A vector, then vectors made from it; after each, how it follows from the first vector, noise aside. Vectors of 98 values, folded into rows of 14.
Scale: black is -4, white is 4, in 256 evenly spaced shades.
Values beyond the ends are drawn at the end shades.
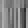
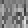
sign-scrambled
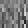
sign-scrambled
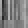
reversed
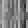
wrapped around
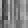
reversed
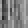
reversed
